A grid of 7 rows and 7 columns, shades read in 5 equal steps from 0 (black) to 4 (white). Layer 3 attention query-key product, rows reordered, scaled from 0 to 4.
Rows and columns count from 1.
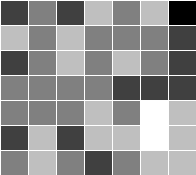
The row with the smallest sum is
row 4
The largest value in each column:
3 3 3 3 3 4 3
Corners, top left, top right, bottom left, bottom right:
1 0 2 3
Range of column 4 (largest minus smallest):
2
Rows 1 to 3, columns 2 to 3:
2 1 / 2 3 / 2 3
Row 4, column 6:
1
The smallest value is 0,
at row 1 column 7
